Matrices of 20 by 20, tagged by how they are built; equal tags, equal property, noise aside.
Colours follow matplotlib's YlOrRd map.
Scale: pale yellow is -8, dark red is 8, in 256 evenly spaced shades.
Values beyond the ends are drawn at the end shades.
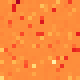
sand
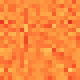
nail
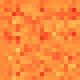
nail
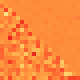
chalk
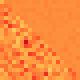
chalk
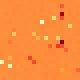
sand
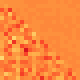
chalk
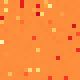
sand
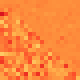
chalk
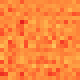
nail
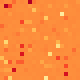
sand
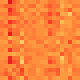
nail
